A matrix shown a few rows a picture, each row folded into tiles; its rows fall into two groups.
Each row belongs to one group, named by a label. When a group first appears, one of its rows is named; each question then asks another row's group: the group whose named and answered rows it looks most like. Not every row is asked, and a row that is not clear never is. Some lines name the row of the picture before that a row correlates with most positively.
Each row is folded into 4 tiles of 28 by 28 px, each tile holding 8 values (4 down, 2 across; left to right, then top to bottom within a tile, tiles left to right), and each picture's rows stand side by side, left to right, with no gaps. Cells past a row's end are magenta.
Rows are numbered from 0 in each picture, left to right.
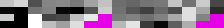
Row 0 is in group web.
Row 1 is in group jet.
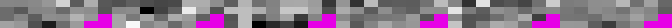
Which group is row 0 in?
jet
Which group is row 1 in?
jet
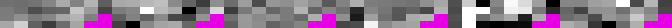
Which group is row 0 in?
jet
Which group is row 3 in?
web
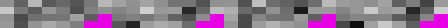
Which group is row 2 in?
web
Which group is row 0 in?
web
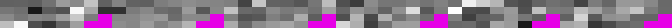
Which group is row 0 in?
jet
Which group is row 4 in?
web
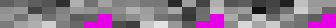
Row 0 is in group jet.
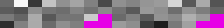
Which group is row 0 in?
web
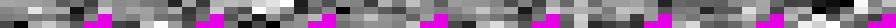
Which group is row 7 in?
jet
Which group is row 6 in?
jet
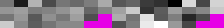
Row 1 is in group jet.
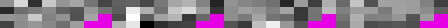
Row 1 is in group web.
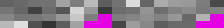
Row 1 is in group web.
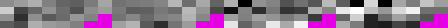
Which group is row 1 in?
jet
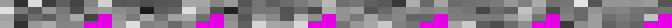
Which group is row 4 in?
jet
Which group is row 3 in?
jet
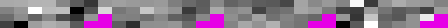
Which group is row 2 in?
jet
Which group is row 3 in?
web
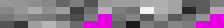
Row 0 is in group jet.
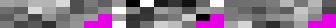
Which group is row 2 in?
jet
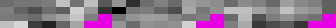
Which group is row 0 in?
jet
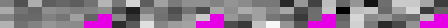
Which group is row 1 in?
web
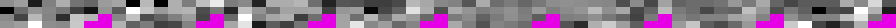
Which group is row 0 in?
web
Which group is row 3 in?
jet
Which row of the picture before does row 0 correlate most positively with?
1
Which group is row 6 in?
jet
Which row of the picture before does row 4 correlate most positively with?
0
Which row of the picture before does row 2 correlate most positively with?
3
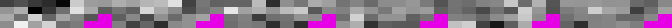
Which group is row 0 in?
jet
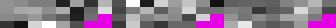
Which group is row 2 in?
jet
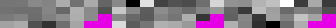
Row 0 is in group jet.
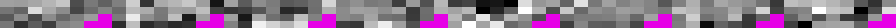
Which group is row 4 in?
jet
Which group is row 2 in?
web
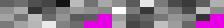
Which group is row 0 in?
jet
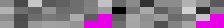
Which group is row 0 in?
web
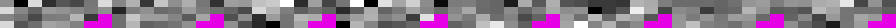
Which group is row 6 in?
jet
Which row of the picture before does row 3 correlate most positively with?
1
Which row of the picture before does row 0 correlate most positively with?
0
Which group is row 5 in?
jet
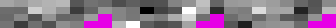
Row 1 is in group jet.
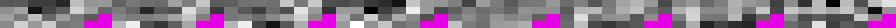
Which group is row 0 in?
jet
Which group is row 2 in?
jet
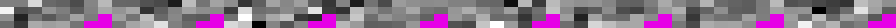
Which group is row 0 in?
web
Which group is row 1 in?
jet
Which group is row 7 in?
jet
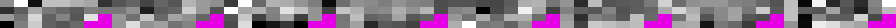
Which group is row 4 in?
jet
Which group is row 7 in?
web
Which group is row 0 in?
web
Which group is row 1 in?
jet
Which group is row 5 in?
web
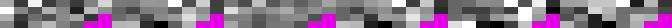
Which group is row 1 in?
jet
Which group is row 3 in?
jet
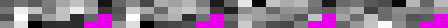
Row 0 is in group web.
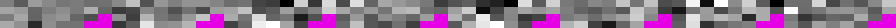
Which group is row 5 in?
jet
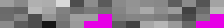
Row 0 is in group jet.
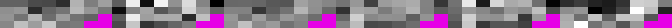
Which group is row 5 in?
jet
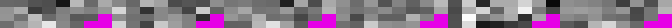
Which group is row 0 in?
jet
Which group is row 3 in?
web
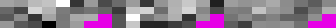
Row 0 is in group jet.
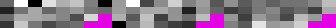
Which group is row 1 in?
web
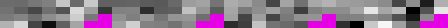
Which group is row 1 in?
jet
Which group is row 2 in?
web
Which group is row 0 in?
jet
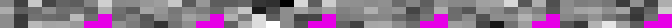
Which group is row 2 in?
jet
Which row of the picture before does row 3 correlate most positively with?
3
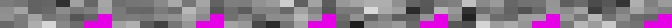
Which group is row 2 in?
jet
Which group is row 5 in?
jet
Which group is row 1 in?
jet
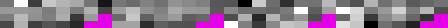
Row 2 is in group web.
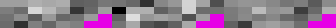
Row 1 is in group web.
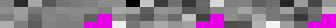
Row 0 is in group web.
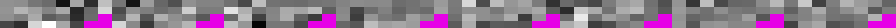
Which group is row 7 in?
web
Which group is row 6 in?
web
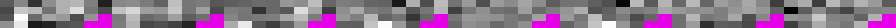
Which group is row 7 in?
web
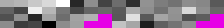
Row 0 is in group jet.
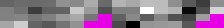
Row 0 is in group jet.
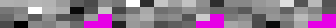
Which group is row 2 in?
jet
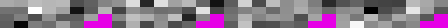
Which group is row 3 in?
jet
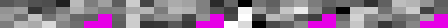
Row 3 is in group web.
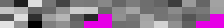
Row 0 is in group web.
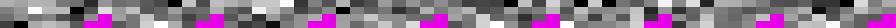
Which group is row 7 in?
jet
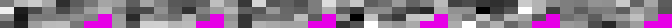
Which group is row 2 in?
web
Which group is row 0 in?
web
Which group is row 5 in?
jet
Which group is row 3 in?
web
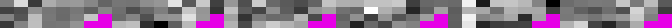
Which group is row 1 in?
jet
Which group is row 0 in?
web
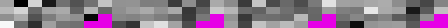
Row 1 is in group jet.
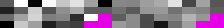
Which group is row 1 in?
jet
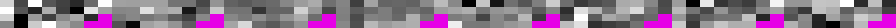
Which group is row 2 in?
jet
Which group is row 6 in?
web
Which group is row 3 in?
web
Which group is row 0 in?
web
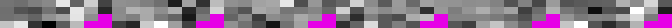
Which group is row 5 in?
jet
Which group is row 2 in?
jet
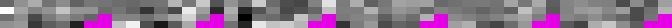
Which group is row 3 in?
web
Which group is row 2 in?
web
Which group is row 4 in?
jet
